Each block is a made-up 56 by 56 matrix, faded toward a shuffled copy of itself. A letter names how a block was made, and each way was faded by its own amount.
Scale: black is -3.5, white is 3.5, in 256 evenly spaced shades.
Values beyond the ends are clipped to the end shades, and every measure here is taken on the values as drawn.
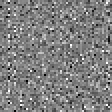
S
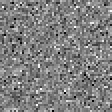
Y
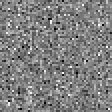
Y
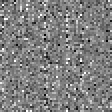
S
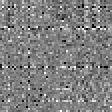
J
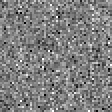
Y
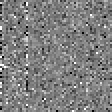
S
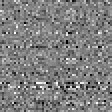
J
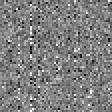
S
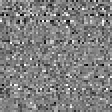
J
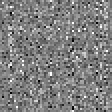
S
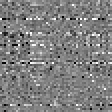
J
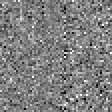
Y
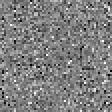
S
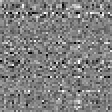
J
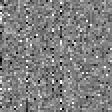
S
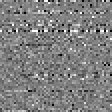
J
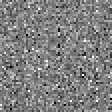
Y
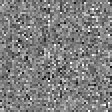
Y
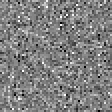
Y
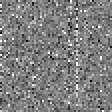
S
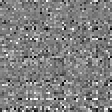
J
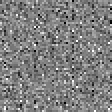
Y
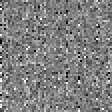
S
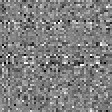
J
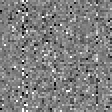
S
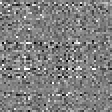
J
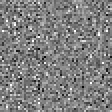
Y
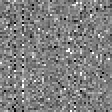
S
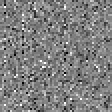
S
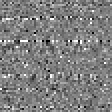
J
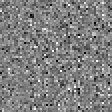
Y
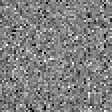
S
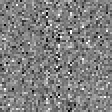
S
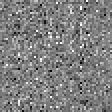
Y
